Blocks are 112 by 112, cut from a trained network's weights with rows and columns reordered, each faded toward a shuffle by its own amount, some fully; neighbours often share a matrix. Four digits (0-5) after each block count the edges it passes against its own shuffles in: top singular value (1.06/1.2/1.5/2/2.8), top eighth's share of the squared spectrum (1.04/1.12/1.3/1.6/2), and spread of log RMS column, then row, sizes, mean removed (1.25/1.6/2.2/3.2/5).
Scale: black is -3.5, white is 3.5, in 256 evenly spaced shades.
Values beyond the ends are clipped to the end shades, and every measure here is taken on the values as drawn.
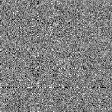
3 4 2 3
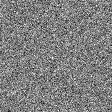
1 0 0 0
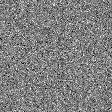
0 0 0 0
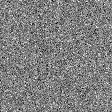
0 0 0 0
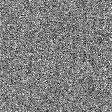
0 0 0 0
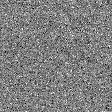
1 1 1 0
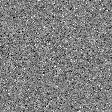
0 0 0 0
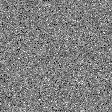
0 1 0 0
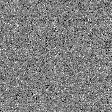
1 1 1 0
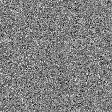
1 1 0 0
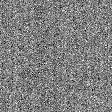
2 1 0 0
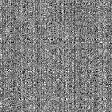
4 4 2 3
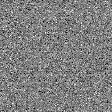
1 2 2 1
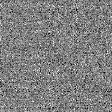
2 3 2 1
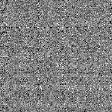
3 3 3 1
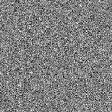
3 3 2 1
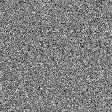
1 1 0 0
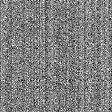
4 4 1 3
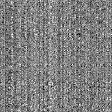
4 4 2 3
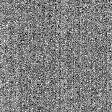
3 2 0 1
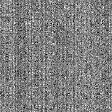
4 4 1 3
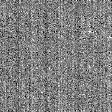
3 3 1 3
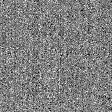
2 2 0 1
